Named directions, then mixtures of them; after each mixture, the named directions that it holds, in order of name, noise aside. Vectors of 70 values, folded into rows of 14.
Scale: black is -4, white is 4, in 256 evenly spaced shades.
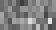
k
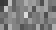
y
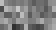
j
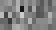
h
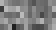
j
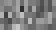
h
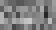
j, k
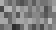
j, k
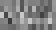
h, j, k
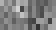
h, j, k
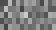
h, y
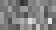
k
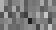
h, k, y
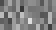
h, k, y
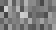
h, j, y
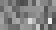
k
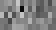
h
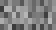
j, k, y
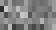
j, y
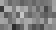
j, k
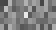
y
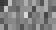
y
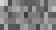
j, y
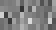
h, k
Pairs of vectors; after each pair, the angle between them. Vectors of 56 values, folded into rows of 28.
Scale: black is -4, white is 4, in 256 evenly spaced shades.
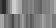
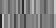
orthogonal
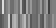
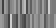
nearly opposite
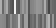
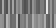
partly opposed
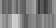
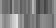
nearly parallel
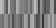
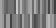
partly aligned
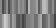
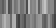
nearly parallel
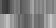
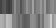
nearly parallel
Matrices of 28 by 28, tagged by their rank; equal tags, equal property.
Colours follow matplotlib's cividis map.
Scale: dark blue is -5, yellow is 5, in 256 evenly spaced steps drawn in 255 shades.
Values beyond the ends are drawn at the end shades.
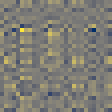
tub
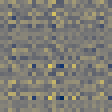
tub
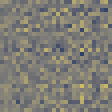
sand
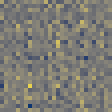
sand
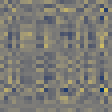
tub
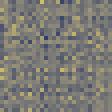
sand
